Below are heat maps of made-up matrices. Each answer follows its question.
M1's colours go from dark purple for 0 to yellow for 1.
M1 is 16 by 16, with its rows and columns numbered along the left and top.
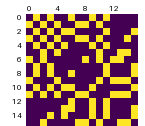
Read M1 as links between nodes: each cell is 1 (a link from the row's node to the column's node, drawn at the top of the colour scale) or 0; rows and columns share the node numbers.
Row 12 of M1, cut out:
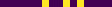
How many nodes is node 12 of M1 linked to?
3
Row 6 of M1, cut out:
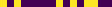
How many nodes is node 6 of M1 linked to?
6
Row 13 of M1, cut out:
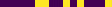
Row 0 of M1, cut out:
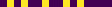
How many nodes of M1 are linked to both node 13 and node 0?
3
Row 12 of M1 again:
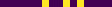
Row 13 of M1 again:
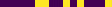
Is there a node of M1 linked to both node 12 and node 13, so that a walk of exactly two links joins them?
yes
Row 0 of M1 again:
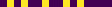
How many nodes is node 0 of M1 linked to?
5
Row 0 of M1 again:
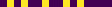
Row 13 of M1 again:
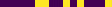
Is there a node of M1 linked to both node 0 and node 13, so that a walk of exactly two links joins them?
yes
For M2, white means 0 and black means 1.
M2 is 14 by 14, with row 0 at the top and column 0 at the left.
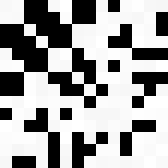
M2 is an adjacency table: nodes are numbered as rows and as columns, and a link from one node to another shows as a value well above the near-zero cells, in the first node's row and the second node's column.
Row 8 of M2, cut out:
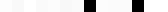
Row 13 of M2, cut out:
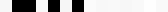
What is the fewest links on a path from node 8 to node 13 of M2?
3
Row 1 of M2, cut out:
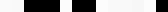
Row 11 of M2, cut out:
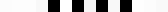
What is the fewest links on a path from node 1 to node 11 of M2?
2
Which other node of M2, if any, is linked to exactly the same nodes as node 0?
node 5
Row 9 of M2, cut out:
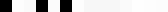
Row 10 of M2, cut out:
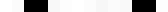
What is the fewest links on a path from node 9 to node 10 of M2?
2
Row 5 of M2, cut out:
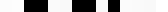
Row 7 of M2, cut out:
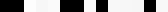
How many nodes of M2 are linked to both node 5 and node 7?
1
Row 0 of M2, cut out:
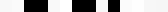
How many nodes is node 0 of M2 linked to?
5
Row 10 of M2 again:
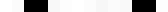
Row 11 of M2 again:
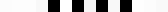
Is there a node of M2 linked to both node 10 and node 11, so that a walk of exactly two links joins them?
no
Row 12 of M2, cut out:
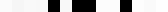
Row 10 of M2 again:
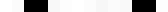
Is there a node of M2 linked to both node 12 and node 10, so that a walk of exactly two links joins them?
no
